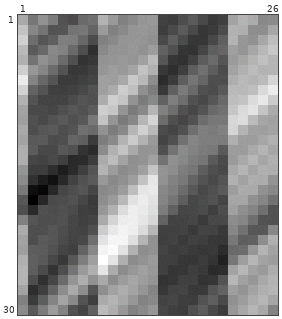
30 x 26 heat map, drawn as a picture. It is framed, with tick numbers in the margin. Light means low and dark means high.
Ninth with the highest average: middle left. Average level on the scale: 50%. Stripes: upright, repeating 2 times.
